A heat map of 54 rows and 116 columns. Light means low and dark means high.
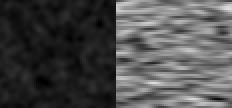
The table splits into one row of 2 panels. Panel 1,1: very high, blotchy, faint in contrast. Panel 1,2: middling, streaked across, strong in contrast.
